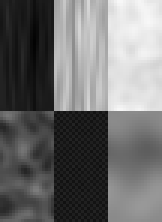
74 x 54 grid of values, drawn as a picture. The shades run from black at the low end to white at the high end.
The table splits into 2 rows of 3 panels. Panel 1,1: very low, streaked downward, faint in contrast. Panel 1,2: high, streaked downward. Panel 1,3: very high, blotchy, faint in contrast. Panel 2,1: low, blotchy. Panel 2,2: very low, checkered, faint in contrast. Panel 2,3: middling, smooth.
